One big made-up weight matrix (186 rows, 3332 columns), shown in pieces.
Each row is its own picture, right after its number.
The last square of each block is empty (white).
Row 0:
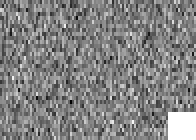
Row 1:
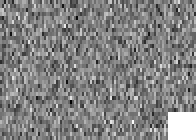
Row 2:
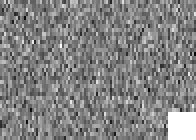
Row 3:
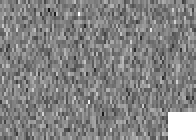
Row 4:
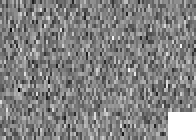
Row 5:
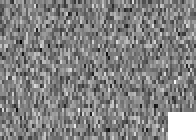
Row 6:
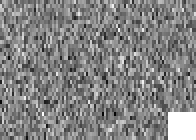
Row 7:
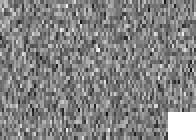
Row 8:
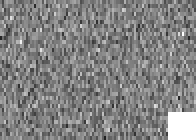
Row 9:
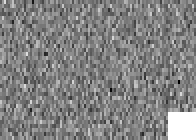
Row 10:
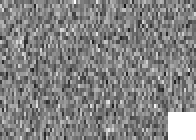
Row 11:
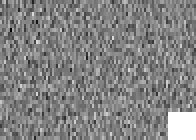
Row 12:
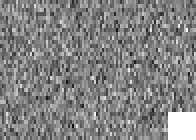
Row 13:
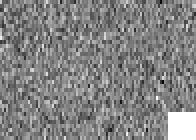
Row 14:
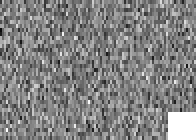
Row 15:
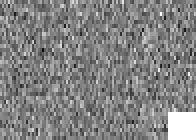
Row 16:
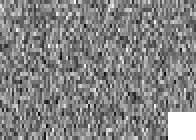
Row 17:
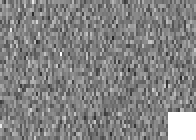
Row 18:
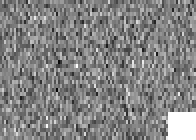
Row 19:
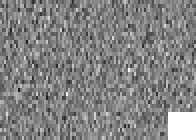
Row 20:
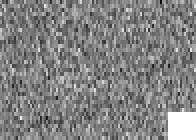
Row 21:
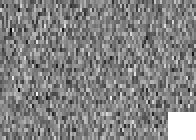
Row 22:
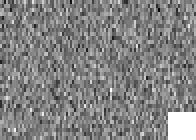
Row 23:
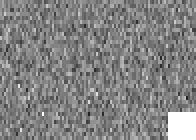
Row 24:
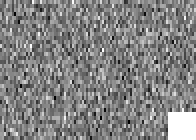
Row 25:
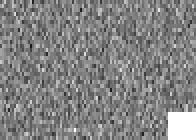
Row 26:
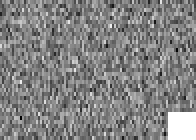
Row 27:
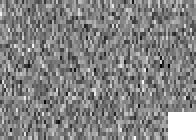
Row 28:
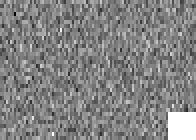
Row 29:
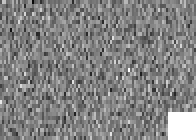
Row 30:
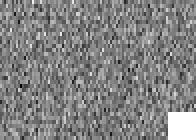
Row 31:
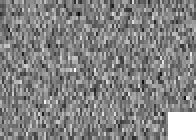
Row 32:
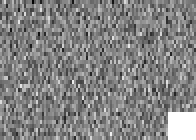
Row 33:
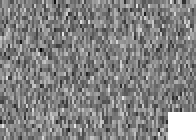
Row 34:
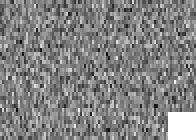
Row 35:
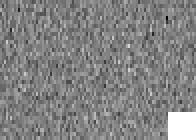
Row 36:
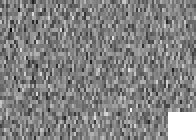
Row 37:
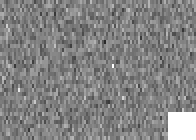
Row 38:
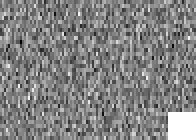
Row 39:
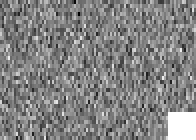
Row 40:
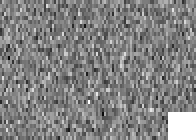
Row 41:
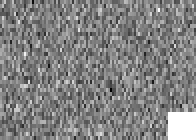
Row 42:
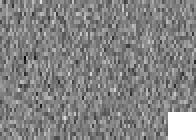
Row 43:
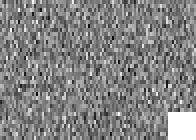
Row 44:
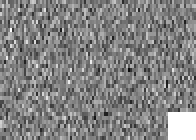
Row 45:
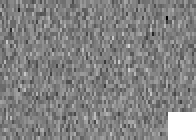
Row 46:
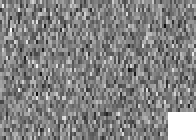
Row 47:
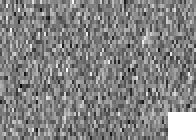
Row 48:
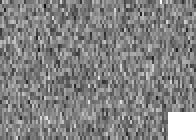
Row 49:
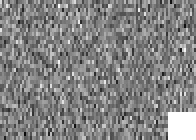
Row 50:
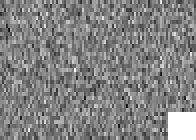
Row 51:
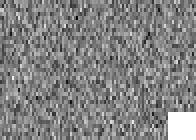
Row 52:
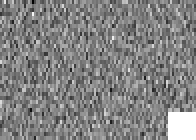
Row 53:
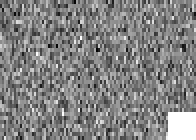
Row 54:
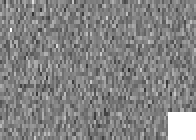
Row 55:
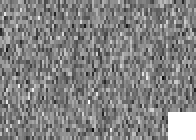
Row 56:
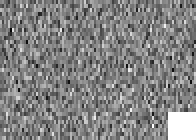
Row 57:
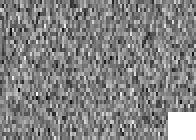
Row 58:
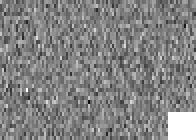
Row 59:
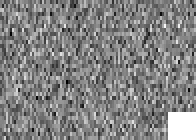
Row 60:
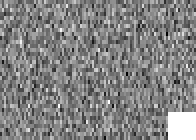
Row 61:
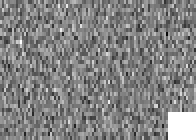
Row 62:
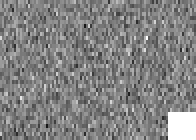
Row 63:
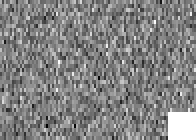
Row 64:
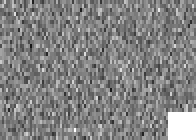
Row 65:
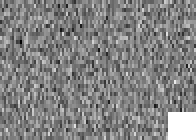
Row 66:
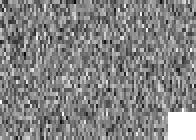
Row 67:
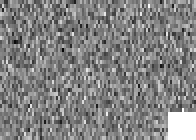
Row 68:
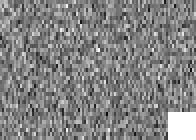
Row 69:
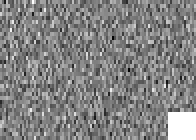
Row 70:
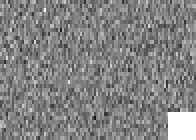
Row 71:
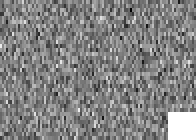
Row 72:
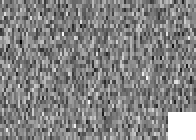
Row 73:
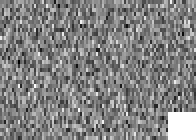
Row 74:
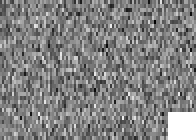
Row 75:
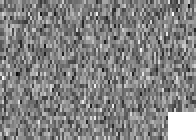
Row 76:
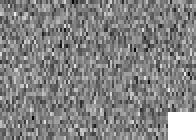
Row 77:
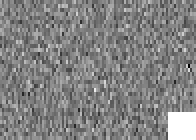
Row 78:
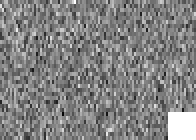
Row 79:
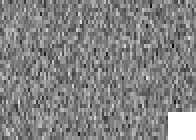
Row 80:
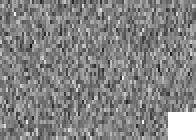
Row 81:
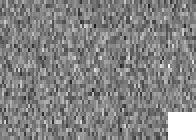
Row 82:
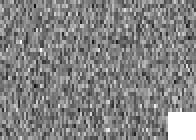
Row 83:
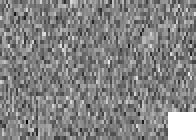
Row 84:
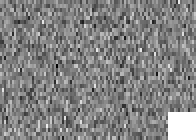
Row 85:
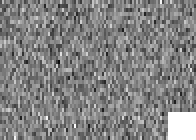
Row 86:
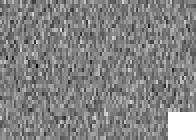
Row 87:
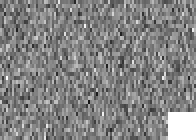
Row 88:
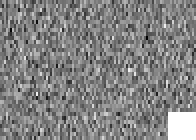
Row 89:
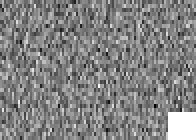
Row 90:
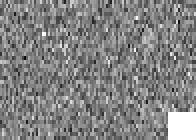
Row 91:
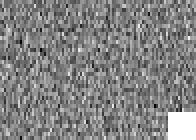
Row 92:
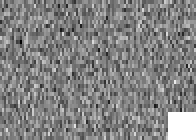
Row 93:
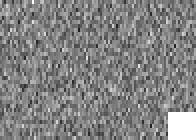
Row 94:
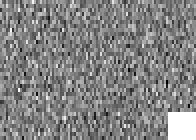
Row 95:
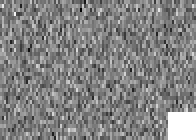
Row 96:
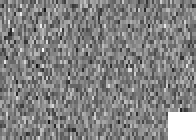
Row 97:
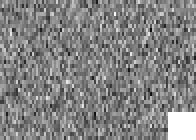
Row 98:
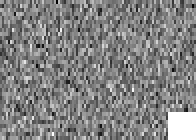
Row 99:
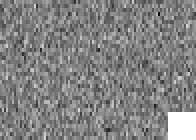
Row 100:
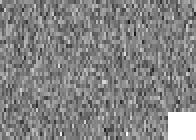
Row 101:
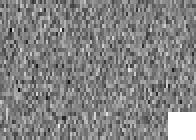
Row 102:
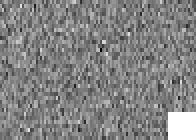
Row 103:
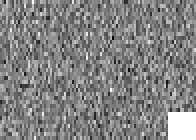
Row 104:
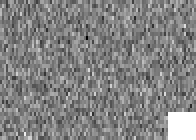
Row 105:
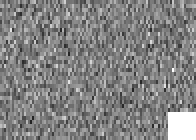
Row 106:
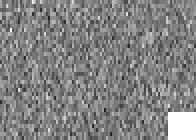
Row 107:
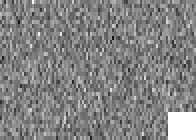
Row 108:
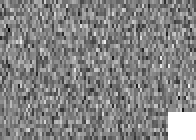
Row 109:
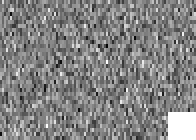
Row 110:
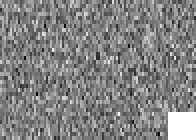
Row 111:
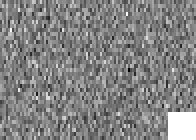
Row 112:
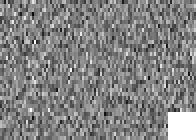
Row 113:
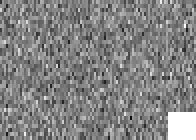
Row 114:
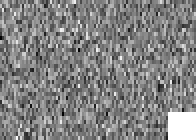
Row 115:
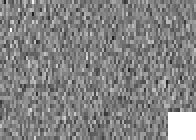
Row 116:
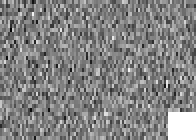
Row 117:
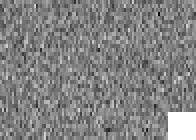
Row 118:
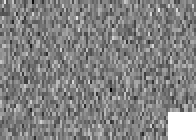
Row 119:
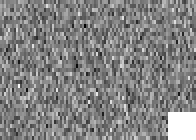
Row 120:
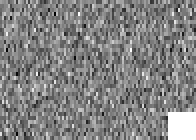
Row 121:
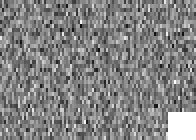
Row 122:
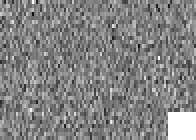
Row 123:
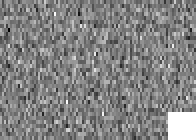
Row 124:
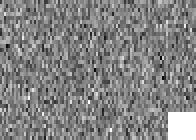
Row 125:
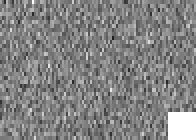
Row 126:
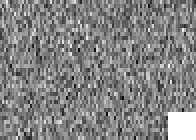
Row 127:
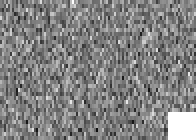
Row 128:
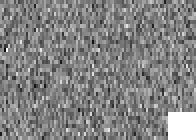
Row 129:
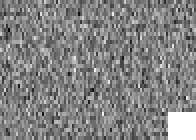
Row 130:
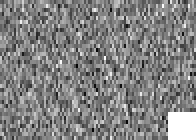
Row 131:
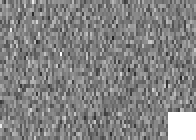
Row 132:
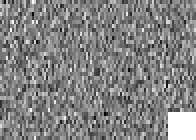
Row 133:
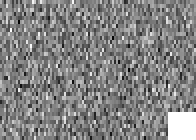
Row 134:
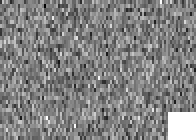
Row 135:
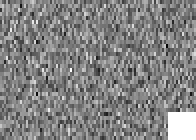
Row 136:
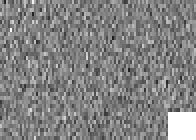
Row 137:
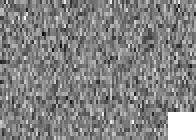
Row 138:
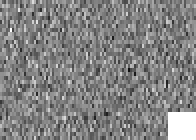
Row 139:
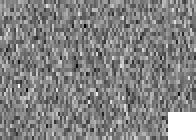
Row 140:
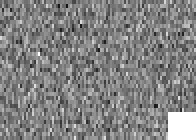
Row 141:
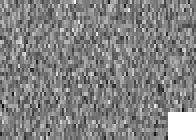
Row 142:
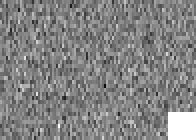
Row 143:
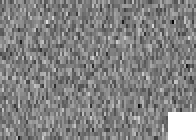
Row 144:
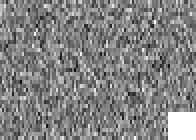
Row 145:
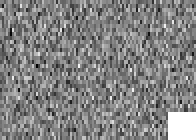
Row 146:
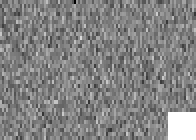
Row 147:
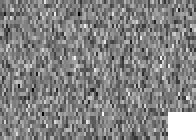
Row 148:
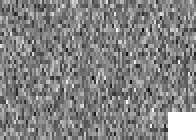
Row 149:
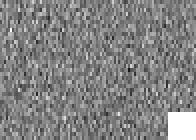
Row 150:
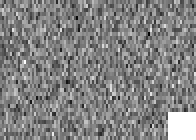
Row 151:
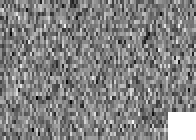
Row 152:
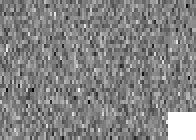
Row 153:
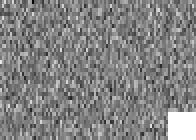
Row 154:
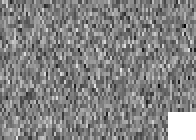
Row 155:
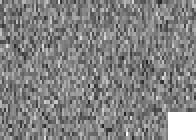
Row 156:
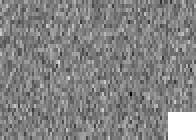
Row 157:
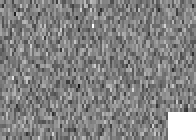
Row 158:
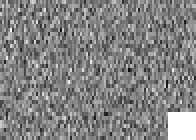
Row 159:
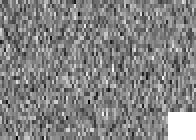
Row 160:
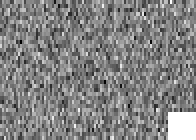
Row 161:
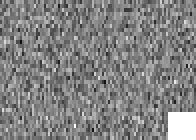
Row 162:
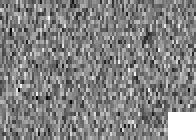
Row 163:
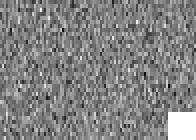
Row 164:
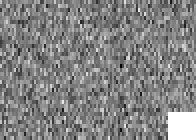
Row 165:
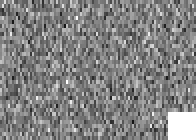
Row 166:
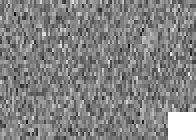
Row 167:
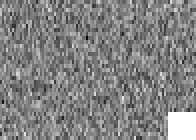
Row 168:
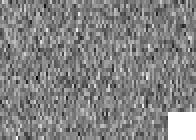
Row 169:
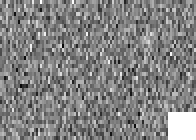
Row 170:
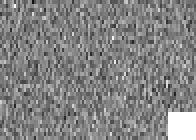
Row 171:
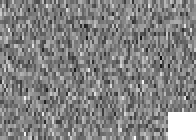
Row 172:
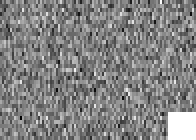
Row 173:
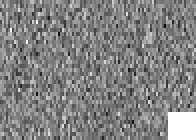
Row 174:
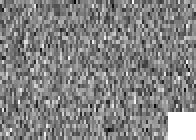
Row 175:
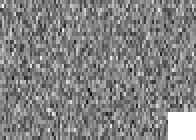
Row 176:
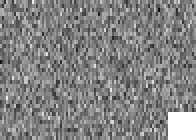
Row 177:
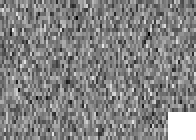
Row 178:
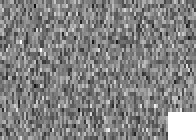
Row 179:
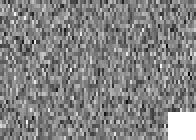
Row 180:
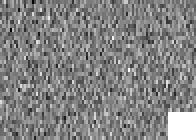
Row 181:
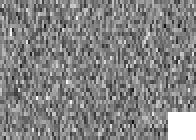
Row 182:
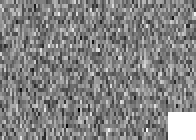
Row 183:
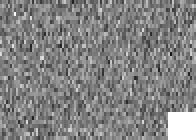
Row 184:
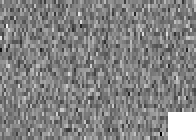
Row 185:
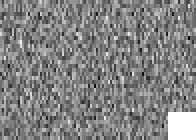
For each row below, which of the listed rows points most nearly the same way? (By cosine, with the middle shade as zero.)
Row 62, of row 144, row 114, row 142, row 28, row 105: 144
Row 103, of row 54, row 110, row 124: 54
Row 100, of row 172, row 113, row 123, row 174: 174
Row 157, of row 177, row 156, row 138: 177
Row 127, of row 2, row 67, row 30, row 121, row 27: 2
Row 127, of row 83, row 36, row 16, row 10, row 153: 83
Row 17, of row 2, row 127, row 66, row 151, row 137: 127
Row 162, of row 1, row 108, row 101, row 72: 101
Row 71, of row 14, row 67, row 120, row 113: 14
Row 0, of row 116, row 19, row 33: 19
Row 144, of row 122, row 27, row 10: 27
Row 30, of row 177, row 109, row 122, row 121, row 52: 122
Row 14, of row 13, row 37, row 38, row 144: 38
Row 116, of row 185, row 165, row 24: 165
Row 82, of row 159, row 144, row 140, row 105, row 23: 144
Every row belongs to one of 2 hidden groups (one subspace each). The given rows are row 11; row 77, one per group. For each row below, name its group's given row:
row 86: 11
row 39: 77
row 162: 11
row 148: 11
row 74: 77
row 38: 77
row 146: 77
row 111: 11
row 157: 11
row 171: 77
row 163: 11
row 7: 77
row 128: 77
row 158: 11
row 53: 77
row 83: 11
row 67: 77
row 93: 11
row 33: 77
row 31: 77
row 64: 11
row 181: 11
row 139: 77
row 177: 11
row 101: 11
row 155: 77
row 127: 11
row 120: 77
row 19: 11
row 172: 77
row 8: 77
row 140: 77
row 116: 11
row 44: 11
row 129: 77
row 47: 11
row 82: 77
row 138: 11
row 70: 11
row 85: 77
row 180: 11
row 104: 77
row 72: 77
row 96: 11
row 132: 11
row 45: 11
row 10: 77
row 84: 77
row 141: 77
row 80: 11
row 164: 77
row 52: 11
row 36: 11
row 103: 11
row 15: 11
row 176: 11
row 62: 77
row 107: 11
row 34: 77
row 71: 77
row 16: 77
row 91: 77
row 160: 77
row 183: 11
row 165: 11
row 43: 11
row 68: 77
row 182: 77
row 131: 11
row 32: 11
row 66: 77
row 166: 11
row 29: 11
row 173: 11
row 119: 77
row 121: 77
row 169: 11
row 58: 77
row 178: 77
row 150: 11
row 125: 11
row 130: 77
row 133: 11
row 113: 77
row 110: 11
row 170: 11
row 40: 77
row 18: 77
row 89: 77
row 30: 11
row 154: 77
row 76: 11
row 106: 11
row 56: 11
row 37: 77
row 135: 11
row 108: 77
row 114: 77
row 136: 11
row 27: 77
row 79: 77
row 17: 11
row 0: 11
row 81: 77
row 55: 77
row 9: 11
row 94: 11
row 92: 77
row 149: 11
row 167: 77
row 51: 11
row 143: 77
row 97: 11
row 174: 77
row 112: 11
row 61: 77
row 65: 77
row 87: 77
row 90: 11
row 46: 11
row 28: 11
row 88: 11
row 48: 77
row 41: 11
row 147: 77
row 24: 11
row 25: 11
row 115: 11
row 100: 77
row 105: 11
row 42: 11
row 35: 11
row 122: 11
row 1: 11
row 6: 77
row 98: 11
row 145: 11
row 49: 77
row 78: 77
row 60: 77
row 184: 77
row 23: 77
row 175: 11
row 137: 11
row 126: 77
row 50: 77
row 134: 77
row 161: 77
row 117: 77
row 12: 11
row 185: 77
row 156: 77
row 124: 77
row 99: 77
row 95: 11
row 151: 11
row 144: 77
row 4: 11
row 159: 77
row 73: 77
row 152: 77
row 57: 11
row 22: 11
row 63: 77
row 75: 77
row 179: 11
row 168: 77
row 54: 11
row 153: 11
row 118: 11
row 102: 77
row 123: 77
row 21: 11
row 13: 77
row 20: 77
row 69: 11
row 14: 77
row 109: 77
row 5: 77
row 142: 11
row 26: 77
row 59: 11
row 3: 77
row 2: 11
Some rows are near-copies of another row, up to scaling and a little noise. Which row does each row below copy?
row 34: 5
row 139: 119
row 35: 45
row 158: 44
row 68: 7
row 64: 25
